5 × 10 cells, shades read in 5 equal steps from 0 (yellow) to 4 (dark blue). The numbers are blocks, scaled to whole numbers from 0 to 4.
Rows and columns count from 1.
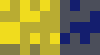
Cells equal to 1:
16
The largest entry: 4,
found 7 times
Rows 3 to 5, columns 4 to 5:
1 1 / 0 1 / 2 1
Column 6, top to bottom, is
1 1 1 0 1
